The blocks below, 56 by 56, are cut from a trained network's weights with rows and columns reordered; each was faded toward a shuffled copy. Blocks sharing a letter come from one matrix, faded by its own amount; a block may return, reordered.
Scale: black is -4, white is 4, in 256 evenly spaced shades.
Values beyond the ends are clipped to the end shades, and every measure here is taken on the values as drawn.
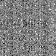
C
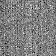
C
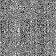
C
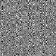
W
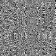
W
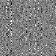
W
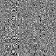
W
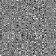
W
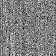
C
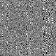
W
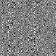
W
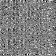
C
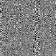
W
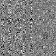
W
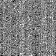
C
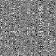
W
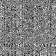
C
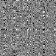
W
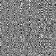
W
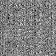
C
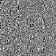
W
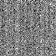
C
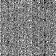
C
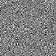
W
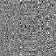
W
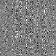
W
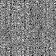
C
